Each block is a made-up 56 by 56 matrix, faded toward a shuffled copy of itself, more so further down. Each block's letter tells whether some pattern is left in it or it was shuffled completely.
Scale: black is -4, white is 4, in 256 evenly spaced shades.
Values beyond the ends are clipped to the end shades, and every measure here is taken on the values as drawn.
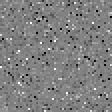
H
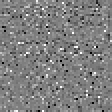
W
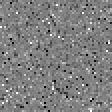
H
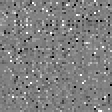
W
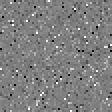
H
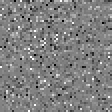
W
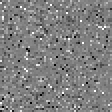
W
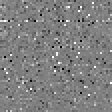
W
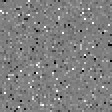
H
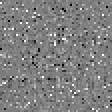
W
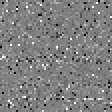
W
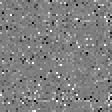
W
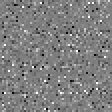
W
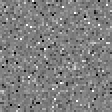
H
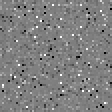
H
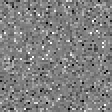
W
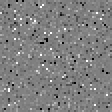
H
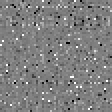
W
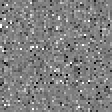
W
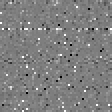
W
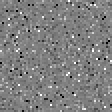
H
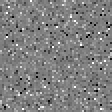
H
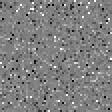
H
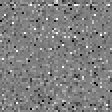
W
